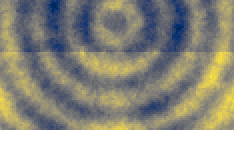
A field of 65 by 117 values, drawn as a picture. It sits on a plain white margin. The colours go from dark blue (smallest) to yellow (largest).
Lone odd cells: none. Stripes: upright, repeating 2 times. Seam: horizontal, 40% of the way down, the bottom part higher. Rings: centred on the top middle. Average level on the scale: 50%.
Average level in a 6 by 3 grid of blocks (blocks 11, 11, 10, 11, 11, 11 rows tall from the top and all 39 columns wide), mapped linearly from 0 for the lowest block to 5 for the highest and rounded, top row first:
0 1 1 / 1 1 1 / 2 3 3 / 3 3 5 / 3 4 5 / 3 3 5
